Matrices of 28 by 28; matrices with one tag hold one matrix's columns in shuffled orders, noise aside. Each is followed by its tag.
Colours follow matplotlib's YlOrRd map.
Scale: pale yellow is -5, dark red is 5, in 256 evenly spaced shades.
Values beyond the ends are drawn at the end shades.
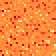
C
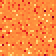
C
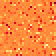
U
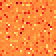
U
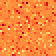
U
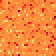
C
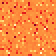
U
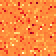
U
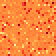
U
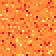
C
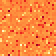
C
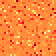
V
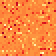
U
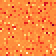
U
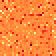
V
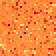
U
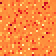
U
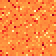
V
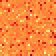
C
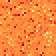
V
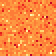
C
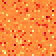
C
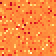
U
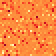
C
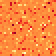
U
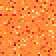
V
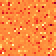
U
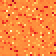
V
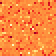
U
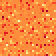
C
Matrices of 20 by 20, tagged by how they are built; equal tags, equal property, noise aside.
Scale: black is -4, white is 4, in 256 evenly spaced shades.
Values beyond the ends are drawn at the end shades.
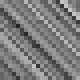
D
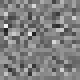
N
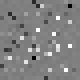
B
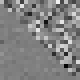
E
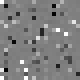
B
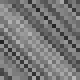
D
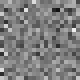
N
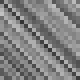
D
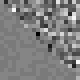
E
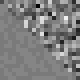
E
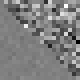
E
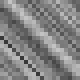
D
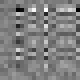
N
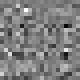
N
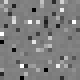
B
